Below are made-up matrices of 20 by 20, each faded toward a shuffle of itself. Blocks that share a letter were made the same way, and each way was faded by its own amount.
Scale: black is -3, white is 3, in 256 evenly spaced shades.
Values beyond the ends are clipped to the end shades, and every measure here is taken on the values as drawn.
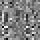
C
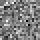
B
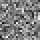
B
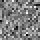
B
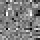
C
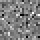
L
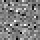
L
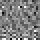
C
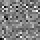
C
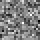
B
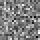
B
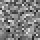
B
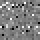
L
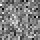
B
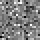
L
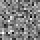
B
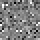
L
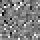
L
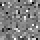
L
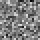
B
